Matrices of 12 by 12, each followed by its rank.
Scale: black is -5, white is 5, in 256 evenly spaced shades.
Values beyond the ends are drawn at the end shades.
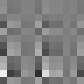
one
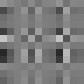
one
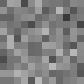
full rank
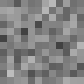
full rank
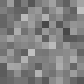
full rank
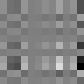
one
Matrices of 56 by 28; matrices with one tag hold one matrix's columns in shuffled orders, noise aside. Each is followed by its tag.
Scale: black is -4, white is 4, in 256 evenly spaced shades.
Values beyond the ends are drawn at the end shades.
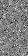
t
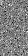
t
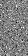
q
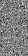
t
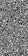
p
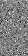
p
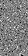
q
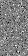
t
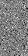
q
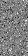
p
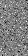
q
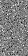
t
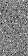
p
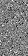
p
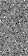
p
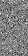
p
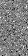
q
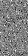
p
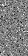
t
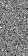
q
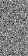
p
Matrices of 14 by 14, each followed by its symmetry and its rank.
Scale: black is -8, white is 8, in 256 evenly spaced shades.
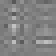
neither, rank two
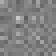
symmetric, rank three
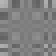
symmetric, rank one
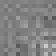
symmetric, rank three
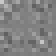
symmetric, rank three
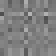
neither, rank two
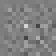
symmetric, rank three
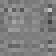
neither, rank two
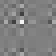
symmetric, rank one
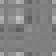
symmetric, rank one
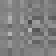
neither, rank two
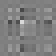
symmetric, rank one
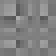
symmetric, rank one
